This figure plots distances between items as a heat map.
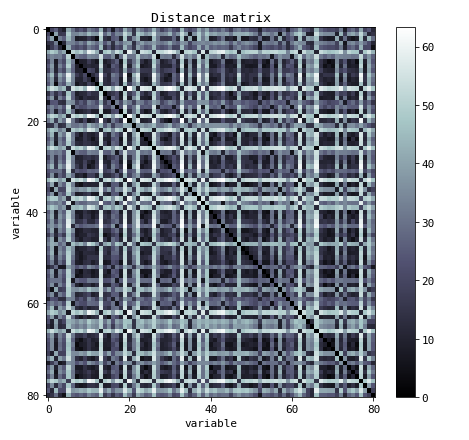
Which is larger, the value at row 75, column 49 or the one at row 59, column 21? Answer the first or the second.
the second
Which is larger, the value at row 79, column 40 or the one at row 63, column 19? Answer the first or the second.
the second
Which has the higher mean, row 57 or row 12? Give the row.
57
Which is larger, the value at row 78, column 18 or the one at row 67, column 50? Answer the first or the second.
the second
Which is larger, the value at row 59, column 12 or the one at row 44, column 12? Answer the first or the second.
the first
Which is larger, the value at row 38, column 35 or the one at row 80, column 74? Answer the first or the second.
the first
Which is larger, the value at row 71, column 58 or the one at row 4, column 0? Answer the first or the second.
the first
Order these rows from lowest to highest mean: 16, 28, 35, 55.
28, 16, 55, 35
